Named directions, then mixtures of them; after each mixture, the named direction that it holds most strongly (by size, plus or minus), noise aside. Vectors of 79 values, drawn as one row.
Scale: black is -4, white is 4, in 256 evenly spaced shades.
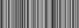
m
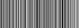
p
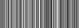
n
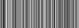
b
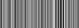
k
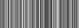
n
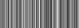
n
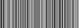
b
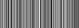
n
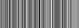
n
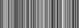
m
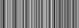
b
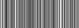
k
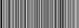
p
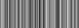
n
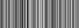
m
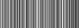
p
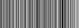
p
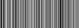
b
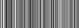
b
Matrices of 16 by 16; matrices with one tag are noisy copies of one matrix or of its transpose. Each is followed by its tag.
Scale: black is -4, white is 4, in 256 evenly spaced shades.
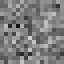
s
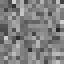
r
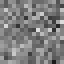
s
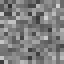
r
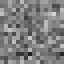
s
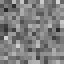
r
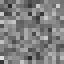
r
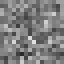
s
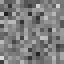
r
